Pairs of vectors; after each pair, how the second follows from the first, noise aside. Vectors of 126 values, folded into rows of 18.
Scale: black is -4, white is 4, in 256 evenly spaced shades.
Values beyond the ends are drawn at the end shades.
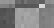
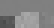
partly zeroed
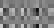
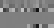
partly zeroed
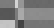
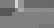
partly zeroed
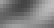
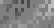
partly zeroed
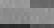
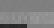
partly zeroed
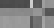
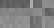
shrunk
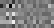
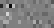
partly zeroed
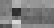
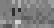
partly zeroed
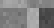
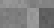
shrunk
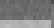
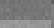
shrunk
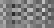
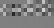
partly zeroed
